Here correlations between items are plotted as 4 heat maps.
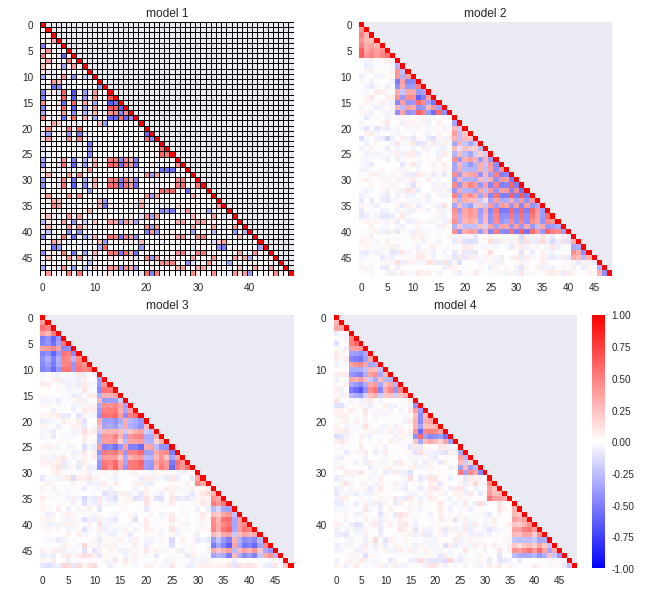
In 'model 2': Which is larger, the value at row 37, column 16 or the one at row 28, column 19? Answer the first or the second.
the second
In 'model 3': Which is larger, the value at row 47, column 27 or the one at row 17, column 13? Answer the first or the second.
the second
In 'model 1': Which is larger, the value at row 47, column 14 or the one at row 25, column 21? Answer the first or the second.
the first
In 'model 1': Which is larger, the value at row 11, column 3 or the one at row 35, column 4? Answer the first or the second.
the first
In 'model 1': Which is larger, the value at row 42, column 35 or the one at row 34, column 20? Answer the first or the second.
the first
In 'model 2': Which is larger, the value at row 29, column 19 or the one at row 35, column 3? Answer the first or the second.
the second
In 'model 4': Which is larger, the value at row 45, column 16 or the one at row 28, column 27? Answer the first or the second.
the second
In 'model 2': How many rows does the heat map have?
49
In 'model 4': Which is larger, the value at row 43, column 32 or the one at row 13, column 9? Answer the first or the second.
the first
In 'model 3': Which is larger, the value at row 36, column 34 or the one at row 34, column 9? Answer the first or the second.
the first
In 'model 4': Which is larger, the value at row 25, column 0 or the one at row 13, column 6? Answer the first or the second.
the first
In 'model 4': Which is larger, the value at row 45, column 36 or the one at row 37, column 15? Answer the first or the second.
the first
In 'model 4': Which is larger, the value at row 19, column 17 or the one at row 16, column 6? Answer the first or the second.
the second
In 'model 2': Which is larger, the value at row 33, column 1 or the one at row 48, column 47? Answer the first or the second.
the first
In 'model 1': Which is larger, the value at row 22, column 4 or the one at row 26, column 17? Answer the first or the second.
the second
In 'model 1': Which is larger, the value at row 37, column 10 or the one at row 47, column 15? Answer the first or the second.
the first
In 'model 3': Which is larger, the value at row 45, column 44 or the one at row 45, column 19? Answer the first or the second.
the second
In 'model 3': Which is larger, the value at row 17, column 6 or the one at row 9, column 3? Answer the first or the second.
the first
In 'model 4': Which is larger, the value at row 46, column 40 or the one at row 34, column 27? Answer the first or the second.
the second
